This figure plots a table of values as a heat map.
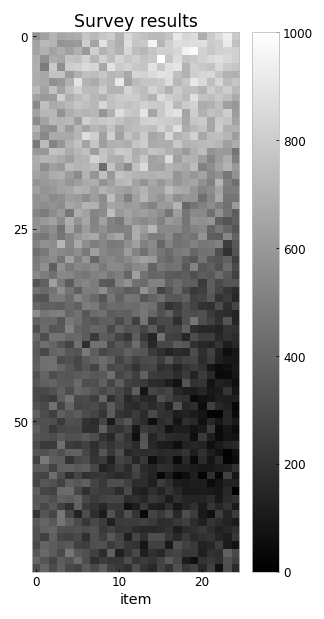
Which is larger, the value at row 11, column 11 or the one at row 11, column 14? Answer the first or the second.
the second
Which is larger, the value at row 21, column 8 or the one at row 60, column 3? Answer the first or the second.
the first
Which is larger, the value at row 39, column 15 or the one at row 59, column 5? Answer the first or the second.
the first
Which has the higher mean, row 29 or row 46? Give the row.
29
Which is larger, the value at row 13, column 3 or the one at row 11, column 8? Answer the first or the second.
the second
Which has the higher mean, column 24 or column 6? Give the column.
6
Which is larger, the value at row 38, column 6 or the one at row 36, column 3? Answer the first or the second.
the second
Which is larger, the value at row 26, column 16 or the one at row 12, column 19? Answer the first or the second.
the second
